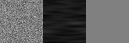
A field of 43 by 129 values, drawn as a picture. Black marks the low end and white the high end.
The table splits into one row of 3 panels. Panel 1,1: middling, fine-grained. Panel 1,2: very low, streaked across, faint in contrast. Panel 1,3: middling, flat.
